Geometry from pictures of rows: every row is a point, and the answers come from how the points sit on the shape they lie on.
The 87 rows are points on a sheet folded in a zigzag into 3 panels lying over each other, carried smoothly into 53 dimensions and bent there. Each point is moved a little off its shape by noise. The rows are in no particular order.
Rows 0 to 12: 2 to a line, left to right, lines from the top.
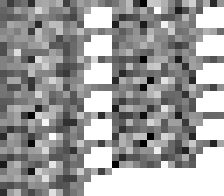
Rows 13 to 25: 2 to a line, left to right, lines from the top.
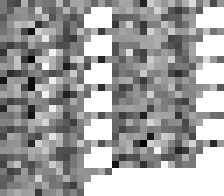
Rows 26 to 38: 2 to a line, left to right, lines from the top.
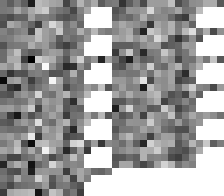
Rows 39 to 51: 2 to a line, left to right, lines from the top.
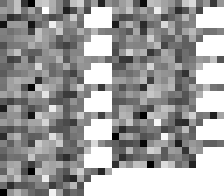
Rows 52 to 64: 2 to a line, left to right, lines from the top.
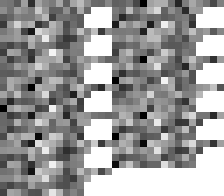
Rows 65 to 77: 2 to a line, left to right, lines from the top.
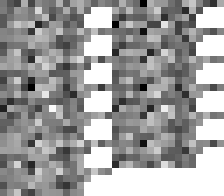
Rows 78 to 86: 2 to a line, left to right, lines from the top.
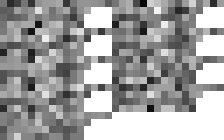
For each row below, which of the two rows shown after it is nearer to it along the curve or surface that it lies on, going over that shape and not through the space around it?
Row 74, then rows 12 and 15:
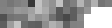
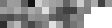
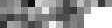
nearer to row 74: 12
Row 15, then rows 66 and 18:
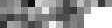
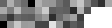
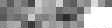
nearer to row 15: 18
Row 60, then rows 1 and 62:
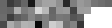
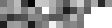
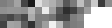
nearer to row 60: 62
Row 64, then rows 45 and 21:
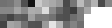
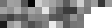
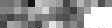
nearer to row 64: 21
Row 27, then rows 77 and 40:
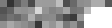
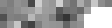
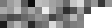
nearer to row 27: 77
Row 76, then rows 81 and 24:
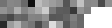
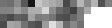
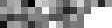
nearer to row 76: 24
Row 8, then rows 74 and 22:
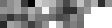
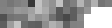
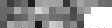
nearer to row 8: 22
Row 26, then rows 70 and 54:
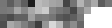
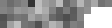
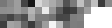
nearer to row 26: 54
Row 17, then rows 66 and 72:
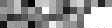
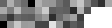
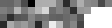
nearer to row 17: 66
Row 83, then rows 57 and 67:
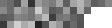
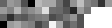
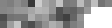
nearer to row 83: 57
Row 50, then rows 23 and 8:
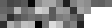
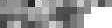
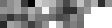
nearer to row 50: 8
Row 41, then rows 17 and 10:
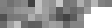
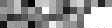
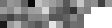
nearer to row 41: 10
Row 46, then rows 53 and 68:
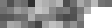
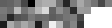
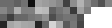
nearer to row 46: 53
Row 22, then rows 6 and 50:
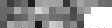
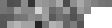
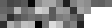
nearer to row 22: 50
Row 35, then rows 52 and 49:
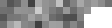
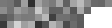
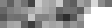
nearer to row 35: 49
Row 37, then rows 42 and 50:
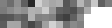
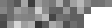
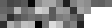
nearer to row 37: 50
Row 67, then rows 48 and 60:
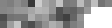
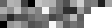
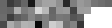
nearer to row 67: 48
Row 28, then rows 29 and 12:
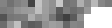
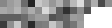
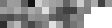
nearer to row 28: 12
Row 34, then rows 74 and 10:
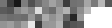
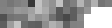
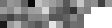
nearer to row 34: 74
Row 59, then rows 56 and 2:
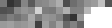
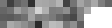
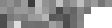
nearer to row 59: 56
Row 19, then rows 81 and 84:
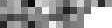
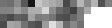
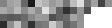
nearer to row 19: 84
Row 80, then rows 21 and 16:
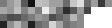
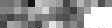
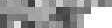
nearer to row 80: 16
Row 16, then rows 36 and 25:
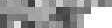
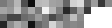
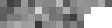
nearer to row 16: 36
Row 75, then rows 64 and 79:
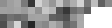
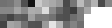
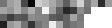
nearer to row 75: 79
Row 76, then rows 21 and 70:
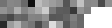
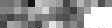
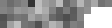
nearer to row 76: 70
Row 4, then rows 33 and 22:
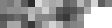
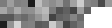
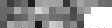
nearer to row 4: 22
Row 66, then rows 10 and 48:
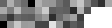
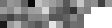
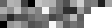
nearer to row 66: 48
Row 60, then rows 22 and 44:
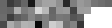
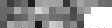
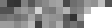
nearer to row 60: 22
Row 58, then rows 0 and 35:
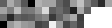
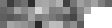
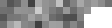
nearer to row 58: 35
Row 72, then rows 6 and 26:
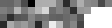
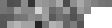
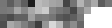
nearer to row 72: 26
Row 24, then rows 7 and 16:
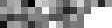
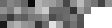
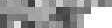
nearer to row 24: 7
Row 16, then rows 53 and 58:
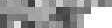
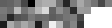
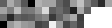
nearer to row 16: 58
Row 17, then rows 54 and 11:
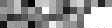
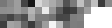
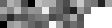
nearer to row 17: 11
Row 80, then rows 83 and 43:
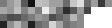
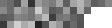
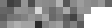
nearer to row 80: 83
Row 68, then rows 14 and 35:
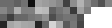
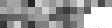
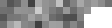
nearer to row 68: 35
